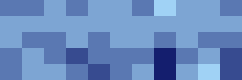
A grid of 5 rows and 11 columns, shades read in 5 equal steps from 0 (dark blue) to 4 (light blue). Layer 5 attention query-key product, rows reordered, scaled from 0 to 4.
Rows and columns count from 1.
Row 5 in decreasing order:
4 3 3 3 3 2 2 2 1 1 0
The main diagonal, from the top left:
2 3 2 1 1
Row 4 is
2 3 2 1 2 2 2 0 2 3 1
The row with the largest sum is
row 2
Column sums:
12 13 13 11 11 13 13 9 14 15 9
